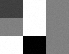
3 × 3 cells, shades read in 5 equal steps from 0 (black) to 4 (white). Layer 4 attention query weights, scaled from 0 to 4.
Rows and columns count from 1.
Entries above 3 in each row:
1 1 1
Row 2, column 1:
2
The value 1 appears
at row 1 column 1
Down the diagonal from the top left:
1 4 2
